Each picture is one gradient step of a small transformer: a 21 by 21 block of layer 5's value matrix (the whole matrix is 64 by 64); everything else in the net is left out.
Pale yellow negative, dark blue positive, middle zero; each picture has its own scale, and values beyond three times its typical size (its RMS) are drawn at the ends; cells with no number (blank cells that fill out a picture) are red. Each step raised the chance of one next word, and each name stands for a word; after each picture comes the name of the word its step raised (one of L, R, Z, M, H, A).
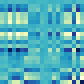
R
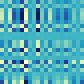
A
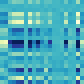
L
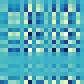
R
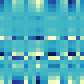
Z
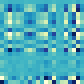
R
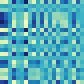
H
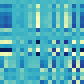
H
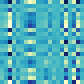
H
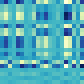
A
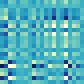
A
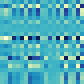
Z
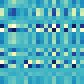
A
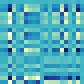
R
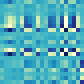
H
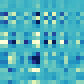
L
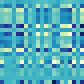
A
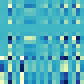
Z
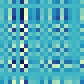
A
